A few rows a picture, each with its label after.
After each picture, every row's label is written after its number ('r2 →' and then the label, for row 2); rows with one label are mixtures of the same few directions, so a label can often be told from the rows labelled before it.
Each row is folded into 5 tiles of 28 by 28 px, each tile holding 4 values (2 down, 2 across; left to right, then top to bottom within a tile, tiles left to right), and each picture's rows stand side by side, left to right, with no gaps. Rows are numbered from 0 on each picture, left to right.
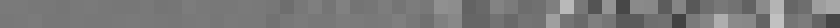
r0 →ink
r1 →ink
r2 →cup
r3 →ink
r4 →cup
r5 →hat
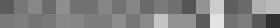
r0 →cup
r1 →hat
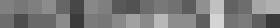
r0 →hat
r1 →hat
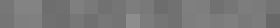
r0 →ink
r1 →ink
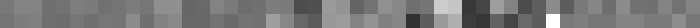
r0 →ink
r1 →ink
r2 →ink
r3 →ink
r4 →cup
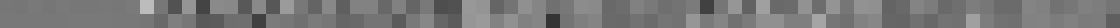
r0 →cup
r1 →cup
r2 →cup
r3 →ink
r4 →ink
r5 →cup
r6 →ink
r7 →ink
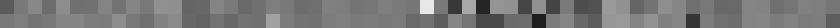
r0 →cup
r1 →ink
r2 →ink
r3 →cup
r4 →ink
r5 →ink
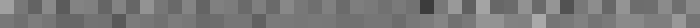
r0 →cup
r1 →cup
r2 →cup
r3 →cup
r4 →cup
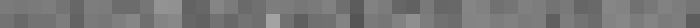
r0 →hat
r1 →ink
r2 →hat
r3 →ink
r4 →ink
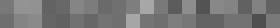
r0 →ink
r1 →cup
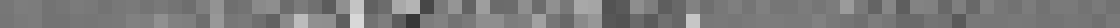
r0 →ink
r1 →hat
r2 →hat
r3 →cup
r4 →ink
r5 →cup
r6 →cup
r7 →cup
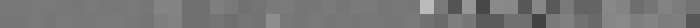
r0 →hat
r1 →ink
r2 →cup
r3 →cup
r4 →ink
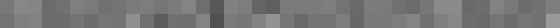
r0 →ink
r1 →hat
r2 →hat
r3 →ink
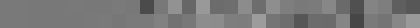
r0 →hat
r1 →cup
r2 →hat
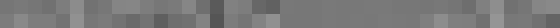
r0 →hat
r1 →hat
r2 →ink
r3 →hat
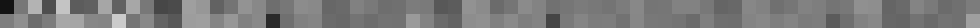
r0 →cup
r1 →ink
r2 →ink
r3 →ink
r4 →hat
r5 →ink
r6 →ink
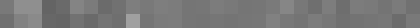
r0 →ink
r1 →ink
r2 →cup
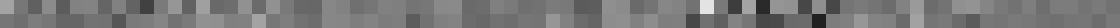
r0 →cup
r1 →cup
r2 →ink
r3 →ink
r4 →ink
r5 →cup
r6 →hat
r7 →cup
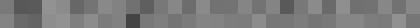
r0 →ink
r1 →cup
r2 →cup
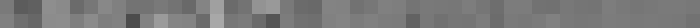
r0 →ink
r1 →hat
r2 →ink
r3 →hat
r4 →ink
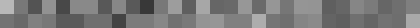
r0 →cup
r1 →cup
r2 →ink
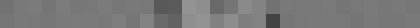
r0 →cup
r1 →ink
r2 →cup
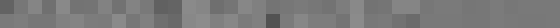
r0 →cup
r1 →ink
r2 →hat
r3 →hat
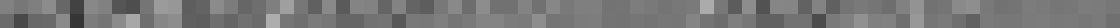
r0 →hat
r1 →ink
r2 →cup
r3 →cup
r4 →ink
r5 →cup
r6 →hat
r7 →ink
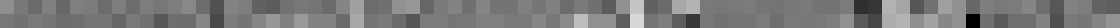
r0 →cup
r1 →hat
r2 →hat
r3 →cup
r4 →hat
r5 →hat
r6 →ink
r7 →hat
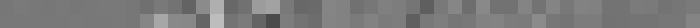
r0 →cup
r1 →hat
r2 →ink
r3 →cup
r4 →ink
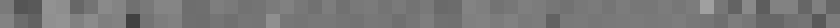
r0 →ink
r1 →ink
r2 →cup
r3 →ink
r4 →cup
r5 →cup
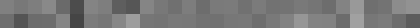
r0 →hat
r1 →cup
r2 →hat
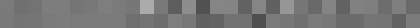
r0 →ink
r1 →cup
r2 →cup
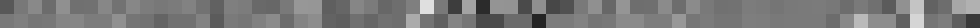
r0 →cup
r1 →hat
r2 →ink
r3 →cup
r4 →cup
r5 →ink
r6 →hat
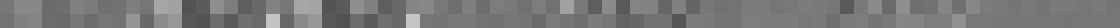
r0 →ink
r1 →ink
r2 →ink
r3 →cup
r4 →cup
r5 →ink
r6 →cup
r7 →cup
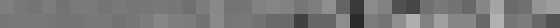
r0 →cup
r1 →hat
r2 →hat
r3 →hat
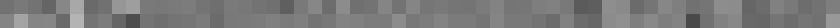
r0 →hat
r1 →hat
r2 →cup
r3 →hat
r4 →ink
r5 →ink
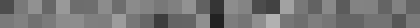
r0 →cup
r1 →hat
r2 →cup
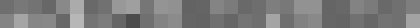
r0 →hat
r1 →ink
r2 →ink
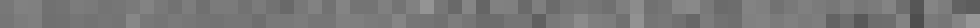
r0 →ink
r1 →cup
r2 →cup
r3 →cup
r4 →hat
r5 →ink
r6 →hat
